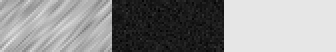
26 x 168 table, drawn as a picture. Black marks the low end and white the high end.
It is made of 1 by 3 panels. Panel 1,1: high, slanting up to the right. Panel 1,2: very low, fine-grained, faint in contrast. Panel 1,3: very high, flat.
